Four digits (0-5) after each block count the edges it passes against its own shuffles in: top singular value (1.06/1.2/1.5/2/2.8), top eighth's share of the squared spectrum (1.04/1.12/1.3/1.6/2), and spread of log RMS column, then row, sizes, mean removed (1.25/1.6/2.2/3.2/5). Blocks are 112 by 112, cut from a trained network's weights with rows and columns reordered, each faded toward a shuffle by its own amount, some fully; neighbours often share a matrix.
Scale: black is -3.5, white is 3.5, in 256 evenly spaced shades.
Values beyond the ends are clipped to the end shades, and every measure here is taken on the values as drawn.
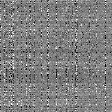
4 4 4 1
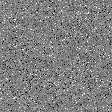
1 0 0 0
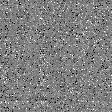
2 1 1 0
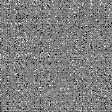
3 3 3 0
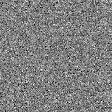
3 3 1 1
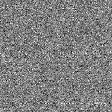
3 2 0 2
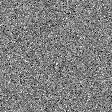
0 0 0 0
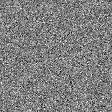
2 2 0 1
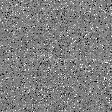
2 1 1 0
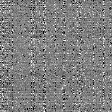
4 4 4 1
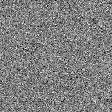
2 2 0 1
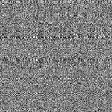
4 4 1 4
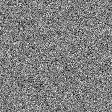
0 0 0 0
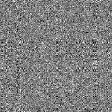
4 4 3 2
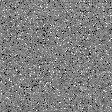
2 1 0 0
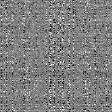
3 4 4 0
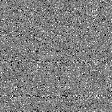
3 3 1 3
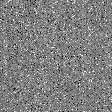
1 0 0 0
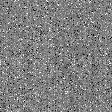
2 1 0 0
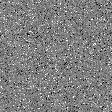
0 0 0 0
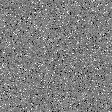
0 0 0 0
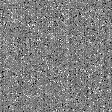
2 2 0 1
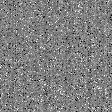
2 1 0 1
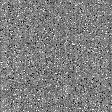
2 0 0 0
